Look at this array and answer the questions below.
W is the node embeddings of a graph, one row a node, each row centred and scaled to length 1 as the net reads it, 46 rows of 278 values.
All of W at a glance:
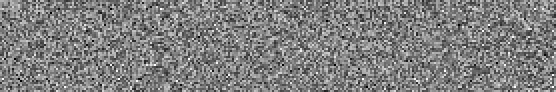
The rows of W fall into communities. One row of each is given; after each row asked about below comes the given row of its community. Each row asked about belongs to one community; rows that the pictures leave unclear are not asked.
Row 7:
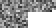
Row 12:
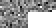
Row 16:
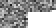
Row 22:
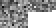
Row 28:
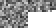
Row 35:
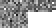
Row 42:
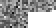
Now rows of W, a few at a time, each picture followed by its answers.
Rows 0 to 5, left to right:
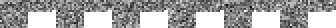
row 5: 42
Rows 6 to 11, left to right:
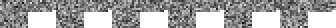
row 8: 7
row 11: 22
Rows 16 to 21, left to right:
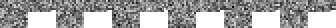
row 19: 12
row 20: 22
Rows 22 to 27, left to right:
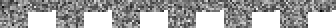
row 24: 35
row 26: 16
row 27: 12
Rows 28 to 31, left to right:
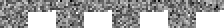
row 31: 16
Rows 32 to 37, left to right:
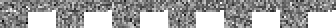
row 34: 35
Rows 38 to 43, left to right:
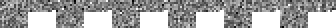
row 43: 28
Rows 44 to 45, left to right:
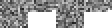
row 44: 12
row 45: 42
